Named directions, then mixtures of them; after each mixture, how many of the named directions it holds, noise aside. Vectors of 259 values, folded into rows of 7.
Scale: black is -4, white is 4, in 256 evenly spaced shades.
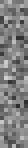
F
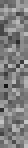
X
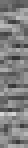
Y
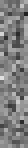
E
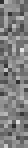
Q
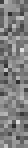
one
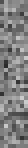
three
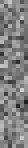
two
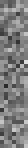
one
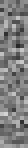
three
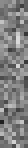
three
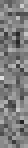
two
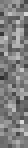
one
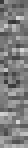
two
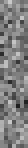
two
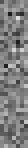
three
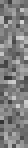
one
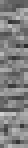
one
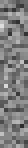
two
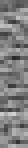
one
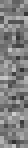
three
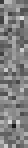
two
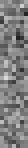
two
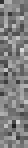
one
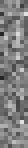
one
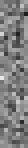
one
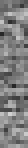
two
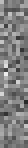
three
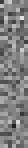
two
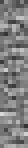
two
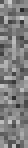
two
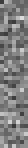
three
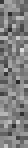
one
